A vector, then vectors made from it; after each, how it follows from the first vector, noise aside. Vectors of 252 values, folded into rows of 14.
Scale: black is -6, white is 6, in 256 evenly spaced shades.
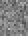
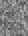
negated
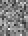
scaled up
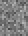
negated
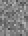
negated
